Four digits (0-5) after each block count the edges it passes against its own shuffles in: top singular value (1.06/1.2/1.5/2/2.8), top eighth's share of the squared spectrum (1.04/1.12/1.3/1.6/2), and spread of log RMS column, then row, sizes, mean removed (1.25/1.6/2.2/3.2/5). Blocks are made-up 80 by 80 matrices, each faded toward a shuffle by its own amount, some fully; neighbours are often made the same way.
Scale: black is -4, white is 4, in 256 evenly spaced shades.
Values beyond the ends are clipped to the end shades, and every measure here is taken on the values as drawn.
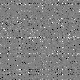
4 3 1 2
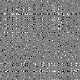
4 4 2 3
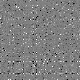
4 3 1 2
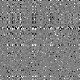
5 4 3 3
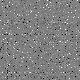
3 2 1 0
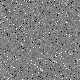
1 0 0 0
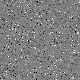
0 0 0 0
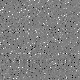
3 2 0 0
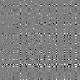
5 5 3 3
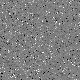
0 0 0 0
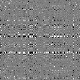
5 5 3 3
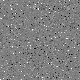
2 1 0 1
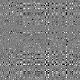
5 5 3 3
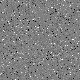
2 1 0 0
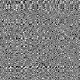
5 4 3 3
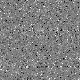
3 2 0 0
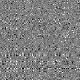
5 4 2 3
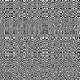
5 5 3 4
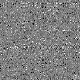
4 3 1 2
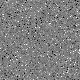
0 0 0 0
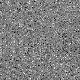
3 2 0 1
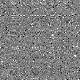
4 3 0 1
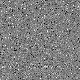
3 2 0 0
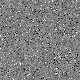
0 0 0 0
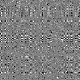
5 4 3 3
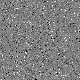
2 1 0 0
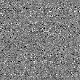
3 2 0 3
